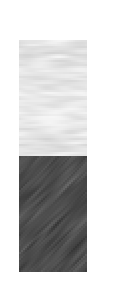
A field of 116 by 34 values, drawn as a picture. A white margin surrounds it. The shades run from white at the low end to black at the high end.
It is made of 2 by 1 panels. Panel 1,1: very low, streaked across, faint in contrast. Panel 2,1: high, slanting up to the right, faint in contrast.
